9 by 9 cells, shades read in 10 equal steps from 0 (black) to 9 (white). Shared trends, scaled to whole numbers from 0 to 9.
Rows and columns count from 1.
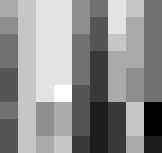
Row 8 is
3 7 5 6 3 1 2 7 0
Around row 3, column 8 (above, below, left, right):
6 6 7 4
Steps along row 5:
up up same down down up down down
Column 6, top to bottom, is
4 3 3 2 2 2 1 1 1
